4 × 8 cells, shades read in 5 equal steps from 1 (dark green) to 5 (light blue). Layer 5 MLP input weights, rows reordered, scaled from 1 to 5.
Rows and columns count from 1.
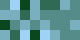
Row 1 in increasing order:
1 2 2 3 3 4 4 5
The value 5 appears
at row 1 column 2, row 4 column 3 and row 4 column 5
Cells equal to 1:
3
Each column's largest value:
4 5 5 4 5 4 4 4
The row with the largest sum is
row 4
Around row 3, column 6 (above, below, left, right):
3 4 4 3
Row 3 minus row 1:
-2 -2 3 -1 2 1 -1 1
